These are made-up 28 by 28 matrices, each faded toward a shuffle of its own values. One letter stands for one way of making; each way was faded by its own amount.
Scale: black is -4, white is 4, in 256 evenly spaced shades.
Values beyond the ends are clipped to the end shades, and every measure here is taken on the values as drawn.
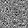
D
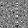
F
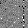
F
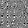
F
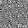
F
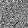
D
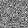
D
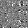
F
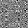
F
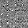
F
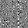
F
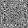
F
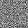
D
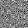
F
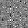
F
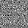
D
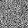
D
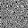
D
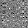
F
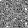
D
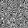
D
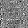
D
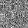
D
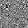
F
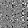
F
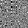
F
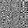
F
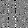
F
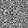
F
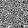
D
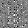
F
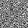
D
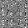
F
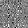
F
